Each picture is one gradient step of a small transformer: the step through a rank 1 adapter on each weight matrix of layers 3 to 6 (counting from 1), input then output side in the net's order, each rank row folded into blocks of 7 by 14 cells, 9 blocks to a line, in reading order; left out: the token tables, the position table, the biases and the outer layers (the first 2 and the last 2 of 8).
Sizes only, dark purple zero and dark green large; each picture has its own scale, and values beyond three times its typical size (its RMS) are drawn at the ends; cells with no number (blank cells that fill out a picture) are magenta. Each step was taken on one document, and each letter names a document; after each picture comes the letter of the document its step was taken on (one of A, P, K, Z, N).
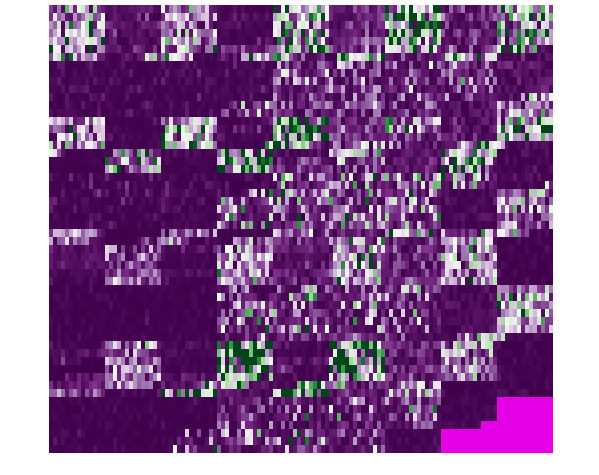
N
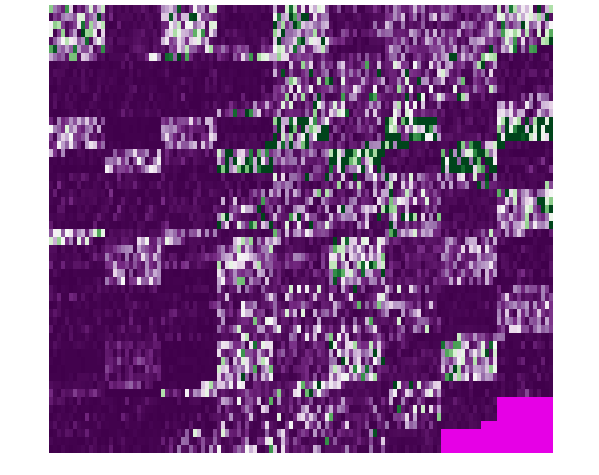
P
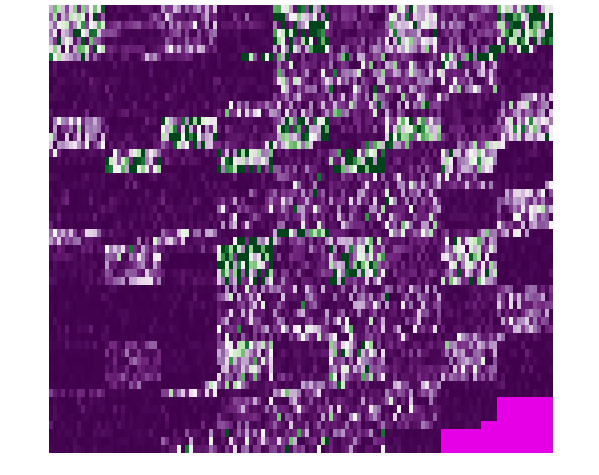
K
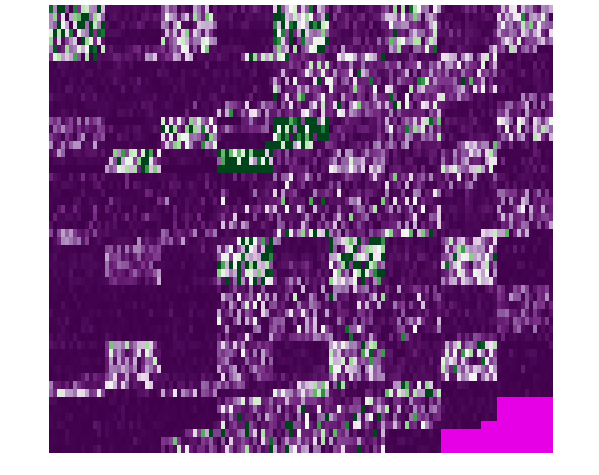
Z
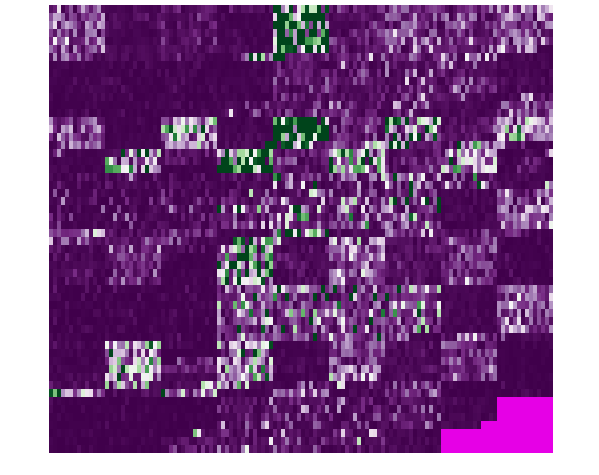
P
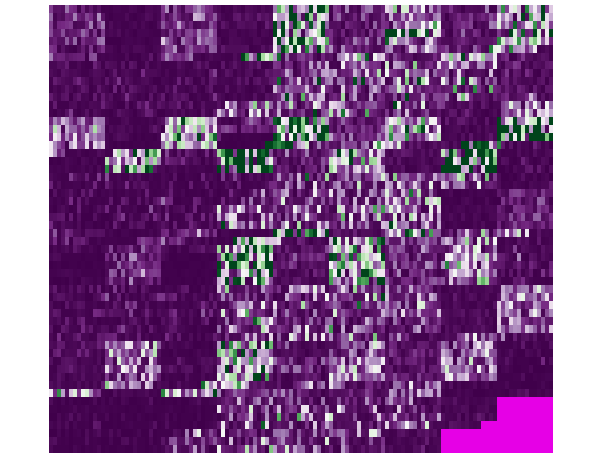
P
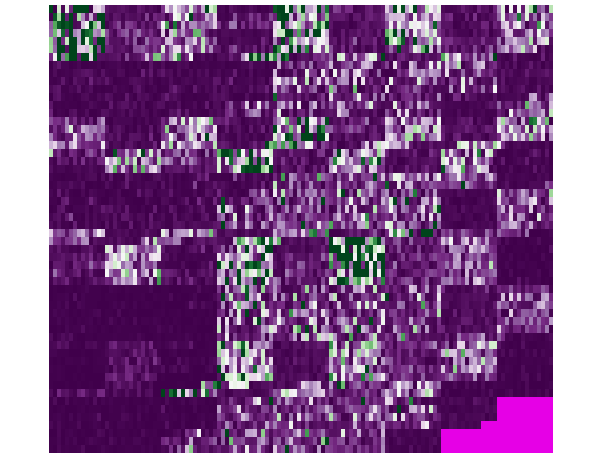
K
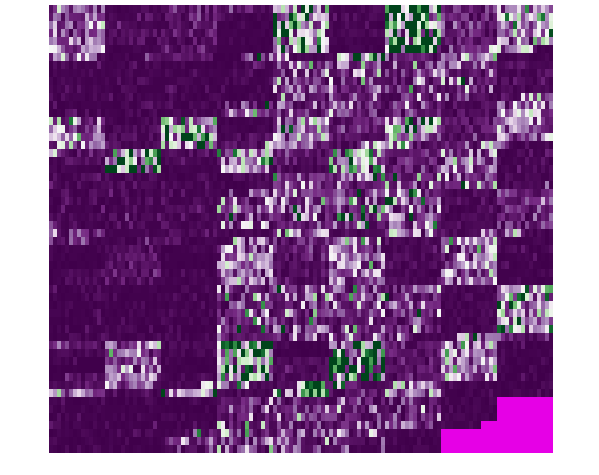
P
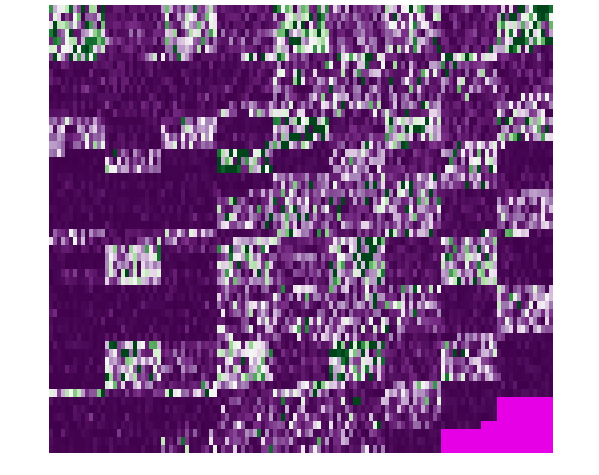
N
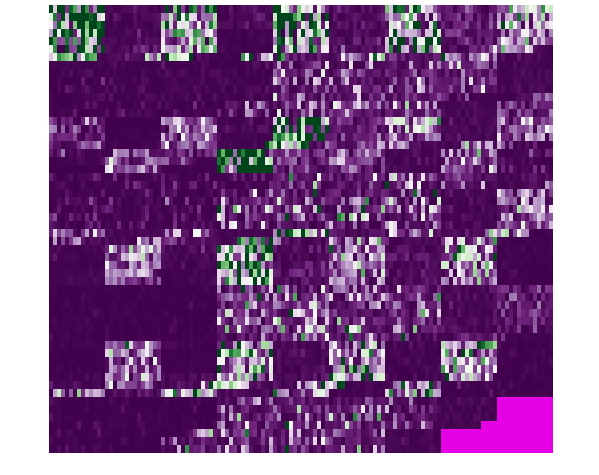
Z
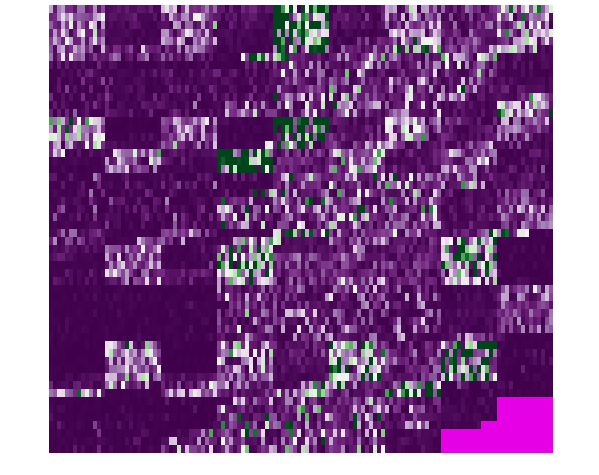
Z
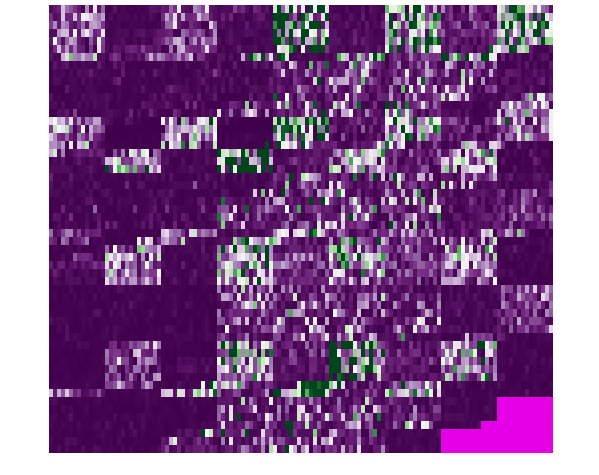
Z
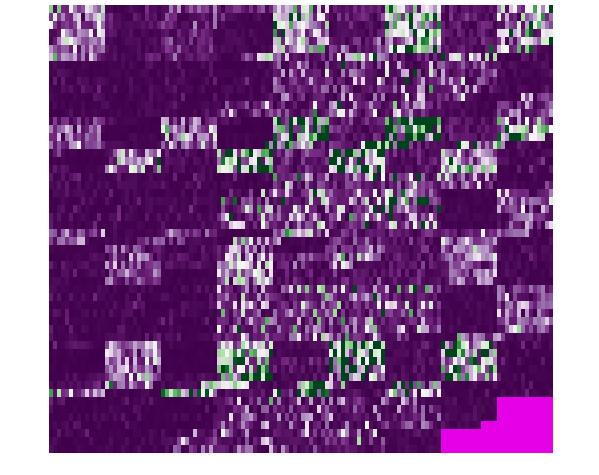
P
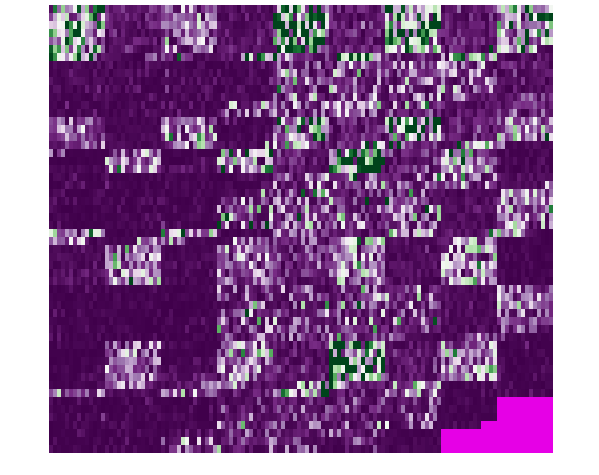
N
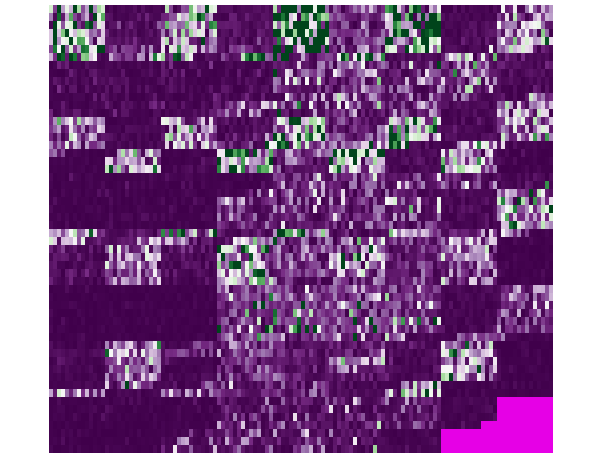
N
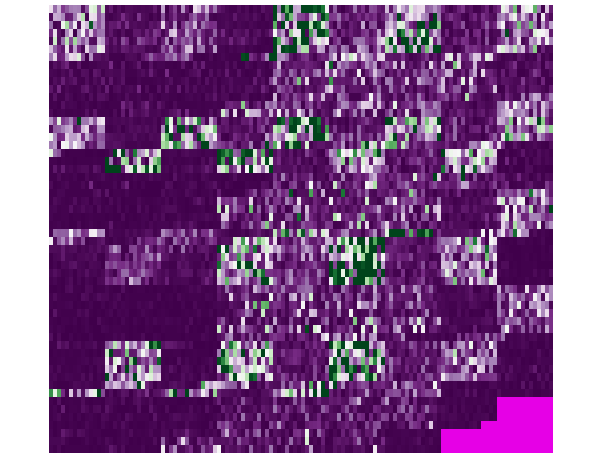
N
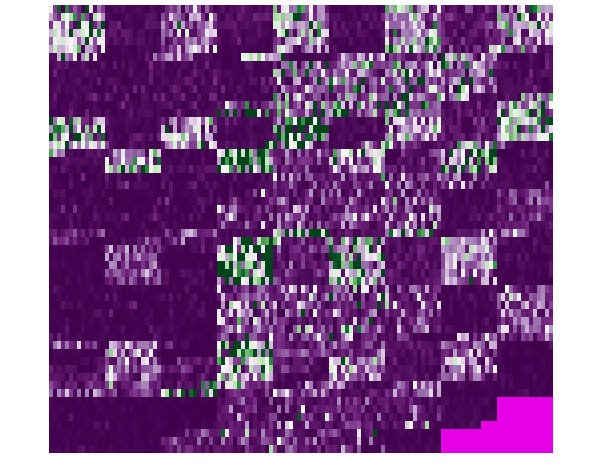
K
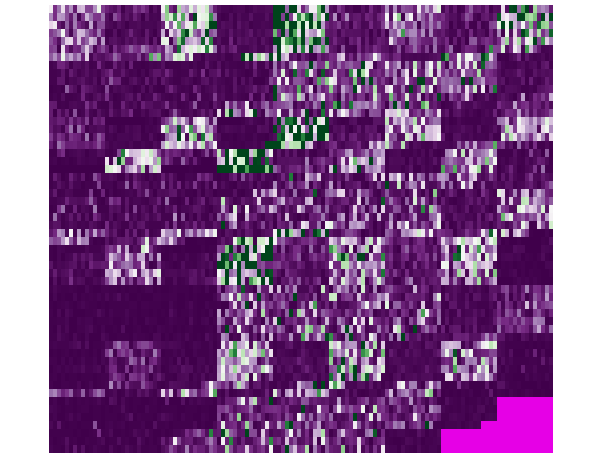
Z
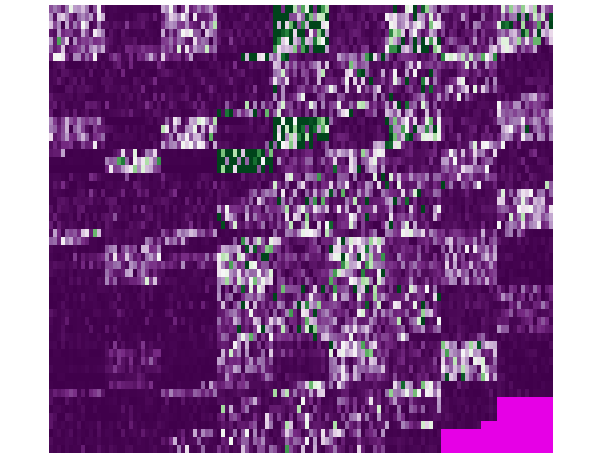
Z
